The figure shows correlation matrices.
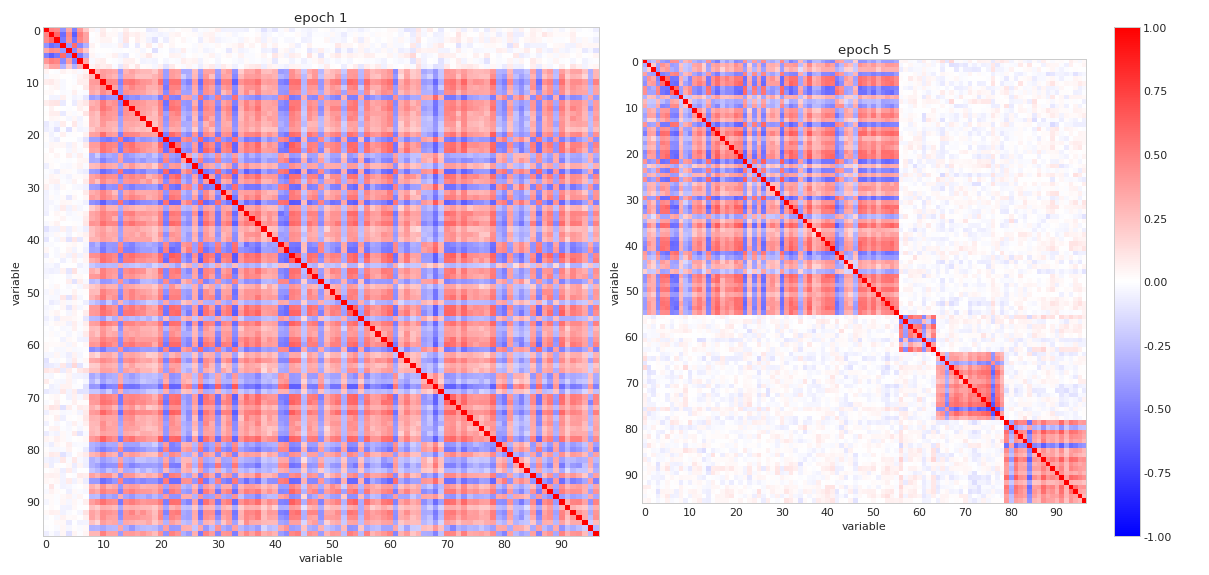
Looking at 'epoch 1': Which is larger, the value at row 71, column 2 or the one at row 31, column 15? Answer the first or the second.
the second
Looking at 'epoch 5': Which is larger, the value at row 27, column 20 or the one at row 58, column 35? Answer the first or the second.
the first
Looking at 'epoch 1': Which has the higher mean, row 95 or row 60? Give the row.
60
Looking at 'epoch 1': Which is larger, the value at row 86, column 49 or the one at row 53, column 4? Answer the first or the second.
the second
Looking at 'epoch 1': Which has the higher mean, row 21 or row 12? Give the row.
12
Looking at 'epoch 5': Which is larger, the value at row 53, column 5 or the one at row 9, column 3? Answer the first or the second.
the first
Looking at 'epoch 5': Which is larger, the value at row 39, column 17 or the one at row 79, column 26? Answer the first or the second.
the first
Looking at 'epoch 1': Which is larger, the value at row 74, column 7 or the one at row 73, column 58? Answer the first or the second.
the second
